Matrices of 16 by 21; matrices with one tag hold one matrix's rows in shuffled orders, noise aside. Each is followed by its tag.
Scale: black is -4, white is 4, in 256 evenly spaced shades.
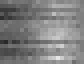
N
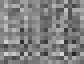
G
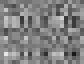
G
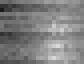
N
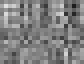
G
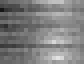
N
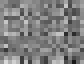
G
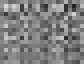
G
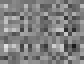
G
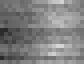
N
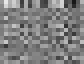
G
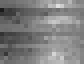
N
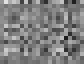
G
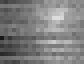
N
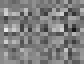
G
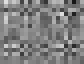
G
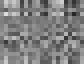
G
